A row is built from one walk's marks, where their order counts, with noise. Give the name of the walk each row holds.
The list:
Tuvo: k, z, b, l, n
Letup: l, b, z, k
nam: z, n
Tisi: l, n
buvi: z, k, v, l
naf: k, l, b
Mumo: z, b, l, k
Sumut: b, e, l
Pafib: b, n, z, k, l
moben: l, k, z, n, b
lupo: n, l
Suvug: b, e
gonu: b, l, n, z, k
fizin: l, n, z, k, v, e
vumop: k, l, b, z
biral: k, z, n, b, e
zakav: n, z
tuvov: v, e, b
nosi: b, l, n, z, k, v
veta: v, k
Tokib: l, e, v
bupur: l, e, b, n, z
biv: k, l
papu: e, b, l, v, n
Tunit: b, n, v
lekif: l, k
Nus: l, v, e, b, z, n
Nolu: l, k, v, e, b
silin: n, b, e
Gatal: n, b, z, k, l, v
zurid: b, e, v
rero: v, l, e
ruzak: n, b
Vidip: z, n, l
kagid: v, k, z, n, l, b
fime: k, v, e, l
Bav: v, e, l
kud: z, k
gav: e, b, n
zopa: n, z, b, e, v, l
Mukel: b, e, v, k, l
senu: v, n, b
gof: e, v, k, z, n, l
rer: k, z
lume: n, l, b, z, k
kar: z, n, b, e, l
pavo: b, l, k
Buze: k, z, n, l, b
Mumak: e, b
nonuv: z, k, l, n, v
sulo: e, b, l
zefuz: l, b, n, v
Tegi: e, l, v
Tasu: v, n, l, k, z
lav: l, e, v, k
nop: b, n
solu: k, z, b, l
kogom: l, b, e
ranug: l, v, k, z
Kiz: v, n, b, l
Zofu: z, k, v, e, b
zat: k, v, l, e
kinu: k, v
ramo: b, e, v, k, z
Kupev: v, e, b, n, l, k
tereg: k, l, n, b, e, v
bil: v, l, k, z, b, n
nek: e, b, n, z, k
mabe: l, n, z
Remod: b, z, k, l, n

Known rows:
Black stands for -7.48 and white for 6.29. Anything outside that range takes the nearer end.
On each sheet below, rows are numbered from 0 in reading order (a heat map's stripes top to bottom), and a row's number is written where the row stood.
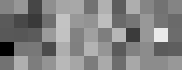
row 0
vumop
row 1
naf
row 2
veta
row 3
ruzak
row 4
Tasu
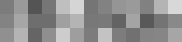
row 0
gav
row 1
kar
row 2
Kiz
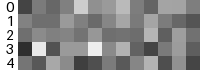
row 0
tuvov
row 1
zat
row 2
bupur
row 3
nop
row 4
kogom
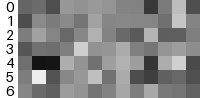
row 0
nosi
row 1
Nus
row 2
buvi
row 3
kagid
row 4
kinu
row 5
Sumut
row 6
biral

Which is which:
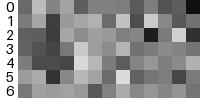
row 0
Suvug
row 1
rer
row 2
Tunit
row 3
Buze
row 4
Mumak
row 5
biv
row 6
rero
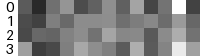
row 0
Tokib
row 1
moben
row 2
Gatal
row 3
Tegi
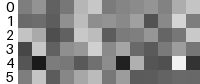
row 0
papu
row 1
Kupev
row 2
sulo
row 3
Remod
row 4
lekif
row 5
Pafib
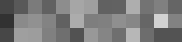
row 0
Zofu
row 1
Tisi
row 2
silin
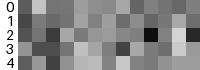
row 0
zopa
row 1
lume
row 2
zurid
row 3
nek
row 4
Tuvo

